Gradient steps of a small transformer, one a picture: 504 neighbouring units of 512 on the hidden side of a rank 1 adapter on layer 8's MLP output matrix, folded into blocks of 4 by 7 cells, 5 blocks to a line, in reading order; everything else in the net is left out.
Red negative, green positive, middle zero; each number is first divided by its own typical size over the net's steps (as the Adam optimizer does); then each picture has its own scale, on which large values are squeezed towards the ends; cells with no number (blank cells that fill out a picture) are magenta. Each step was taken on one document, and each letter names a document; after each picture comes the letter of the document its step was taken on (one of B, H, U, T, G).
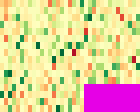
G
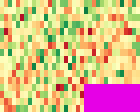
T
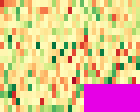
G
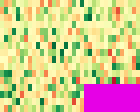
G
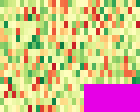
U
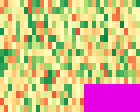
U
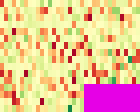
G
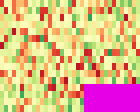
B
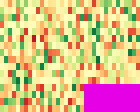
T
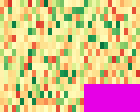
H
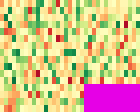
H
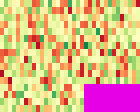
U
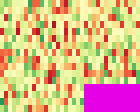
U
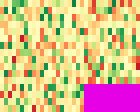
B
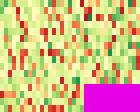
B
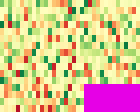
H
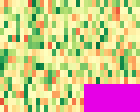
U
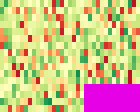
B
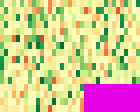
U
